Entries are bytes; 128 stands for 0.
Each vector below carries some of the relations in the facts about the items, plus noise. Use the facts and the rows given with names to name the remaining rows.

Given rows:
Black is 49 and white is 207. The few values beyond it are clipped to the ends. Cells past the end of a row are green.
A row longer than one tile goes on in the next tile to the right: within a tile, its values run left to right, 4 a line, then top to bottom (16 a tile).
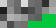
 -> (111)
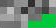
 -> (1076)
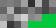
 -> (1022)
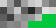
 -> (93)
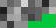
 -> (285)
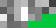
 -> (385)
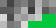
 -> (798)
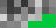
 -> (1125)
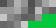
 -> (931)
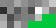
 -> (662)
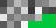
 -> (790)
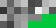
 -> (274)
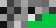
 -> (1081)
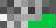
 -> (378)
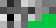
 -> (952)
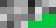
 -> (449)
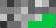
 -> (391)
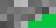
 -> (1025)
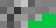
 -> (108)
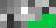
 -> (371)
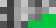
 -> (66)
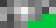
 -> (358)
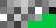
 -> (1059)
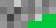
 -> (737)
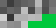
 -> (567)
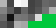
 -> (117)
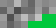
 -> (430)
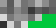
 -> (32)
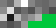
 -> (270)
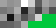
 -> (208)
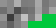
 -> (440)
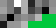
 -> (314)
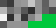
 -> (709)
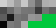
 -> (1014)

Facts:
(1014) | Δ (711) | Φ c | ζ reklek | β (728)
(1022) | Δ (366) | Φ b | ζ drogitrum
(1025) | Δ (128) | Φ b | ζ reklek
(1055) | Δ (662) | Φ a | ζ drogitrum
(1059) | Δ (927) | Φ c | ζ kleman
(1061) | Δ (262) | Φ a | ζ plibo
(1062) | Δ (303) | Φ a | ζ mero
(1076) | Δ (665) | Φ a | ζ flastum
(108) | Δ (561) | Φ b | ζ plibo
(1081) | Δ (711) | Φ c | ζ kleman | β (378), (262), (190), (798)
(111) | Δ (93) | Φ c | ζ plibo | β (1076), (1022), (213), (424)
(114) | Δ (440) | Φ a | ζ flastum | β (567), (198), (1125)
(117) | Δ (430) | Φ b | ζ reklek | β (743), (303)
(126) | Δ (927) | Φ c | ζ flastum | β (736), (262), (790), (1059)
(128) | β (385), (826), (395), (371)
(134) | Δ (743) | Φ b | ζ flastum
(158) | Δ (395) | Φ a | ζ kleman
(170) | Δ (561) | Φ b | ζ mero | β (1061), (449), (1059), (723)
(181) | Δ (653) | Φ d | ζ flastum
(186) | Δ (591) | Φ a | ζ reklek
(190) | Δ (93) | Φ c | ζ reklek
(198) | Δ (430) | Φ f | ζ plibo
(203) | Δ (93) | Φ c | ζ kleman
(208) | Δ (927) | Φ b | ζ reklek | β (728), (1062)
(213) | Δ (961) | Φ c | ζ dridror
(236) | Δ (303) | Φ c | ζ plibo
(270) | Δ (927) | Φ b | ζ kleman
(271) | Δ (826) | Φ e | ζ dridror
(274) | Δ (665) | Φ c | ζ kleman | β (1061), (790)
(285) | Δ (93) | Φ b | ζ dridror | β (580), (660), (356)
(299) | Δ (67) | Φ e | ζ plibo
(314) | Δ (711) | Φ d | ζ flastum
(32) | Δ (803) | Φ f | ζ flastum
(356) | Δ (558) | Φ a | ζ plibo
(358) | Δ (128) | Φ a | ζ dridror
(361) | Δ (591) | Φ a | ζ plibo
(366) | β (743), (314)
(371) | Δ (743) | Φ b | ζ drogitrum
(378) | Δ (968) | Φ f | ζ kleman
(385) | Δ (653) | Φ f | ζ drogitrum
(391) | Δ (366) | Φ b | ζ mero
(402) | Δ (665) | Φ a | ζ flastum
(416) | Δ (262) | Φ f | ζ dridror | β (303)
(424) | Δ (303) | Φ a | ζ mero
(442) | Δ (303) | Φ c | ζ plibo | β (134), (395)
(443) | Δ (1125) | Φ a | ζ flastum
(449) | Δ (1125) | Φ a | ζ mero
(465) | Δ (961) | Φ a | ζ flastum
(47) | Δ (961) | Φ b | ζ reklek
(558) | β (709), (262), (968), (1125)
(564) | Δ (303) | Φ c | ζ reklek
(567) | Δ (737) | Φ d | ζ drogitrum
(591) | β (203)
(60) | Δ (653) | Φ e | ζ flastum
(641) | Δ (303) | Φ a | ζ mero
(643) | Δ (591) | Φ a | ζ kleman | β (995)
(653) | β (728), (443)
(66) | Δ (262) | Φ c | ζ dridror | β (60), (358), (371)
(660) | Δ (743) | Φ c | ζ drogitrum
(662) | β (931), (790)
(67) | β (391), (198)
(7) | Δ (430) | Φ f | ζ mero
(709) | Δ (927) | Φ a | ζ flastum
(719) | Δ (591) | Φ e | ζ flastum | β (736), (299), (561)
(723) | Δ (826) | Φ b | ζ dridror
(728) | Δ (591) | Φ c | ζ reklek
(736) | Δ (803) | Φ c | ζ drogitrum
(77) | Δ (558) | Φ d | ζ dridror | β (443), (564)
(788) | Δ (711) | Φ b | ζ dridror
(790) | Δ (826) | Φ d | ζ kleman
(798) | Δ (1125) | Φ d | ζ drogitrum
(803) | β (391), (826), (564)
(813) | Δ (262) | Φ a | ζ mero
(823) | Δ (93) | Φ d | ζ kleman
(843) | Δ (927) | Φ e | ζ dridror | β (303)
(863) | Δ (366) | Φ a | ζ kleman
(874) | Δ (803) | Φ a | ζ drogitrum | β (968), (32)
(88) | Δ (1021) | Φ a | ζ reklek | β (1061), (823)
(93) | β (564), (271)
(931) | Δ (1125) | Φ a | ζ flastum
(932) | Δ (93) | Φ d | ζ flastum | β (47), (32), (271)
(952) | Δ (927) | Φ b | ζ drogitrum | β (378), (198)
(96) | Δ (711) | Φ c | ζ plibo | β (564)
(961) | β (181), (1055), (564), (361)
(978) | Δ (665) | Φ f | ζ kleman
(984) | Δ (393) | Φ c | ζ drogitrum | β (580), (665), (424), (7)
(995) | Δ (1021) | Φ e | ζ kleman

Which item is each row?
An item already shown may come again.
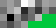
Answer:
(208)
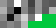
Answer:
(743)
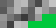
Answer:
(88)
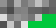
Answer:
(32)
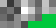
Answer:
(442)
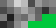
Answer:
(788)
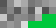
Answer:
(299)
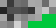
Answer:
(558)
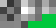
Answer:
(442)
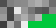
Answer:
(271)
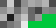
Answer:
(361)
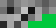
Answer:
(190)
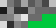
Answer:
(984)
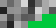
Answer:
(170)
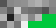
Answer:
(271)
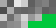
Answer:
(978)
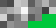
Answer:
(60)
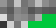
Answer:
(32)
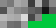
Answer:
(7)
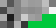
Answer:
(128)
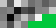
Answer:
(366)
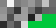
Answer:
(728)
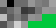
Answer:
(114)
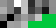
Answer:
(314)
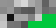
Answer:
(927)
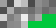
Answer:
(978)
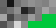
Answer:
(114)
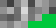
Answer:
(641)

